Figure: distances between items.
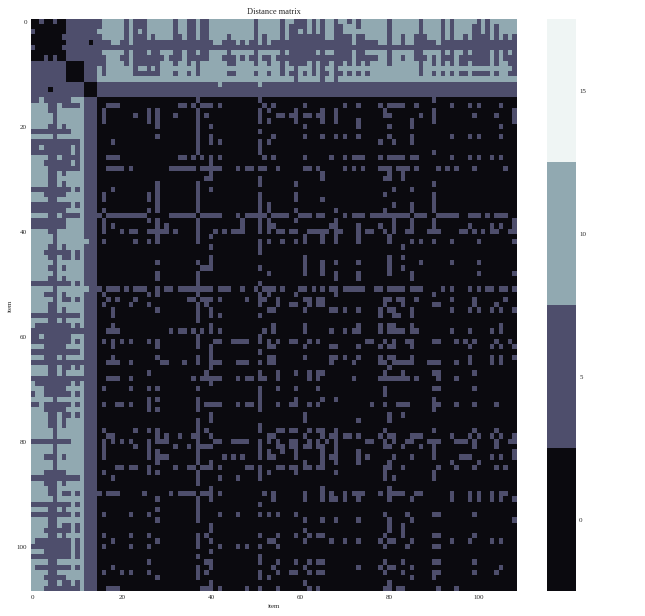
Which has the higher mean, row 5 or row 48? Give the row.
5
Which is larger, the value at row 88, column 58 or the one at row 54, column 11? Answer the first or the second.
the second
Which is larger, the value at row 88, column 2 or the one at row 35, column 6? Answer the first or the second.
the first
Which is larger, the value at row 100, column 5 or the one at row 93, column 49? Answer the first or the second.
the first
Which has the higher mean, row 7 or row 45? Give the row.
7
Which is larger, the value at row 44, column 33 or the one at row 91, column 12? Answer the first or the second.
the second
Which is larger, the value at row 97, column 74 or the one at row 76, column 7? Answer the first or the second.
the second
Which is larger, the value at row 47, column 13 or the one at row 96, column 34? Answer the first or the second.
the first
